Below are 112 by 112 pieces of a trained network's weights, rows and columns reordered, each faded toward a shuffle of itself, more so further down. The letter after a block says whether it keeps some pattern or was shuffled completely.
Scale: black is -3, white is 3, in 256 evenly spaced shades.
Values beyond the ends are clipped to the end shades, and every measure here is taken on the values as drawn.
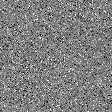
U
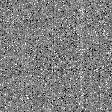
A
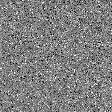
A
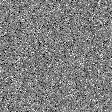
U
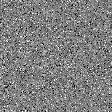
A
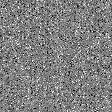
A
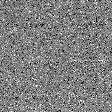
A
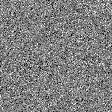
A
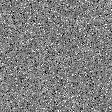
U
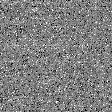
A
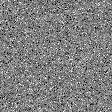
U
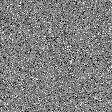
U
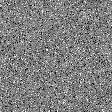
U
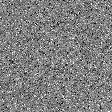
U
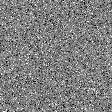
U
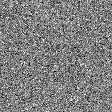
A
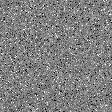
U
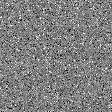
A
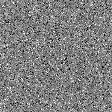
A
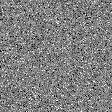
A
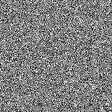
U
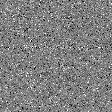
A
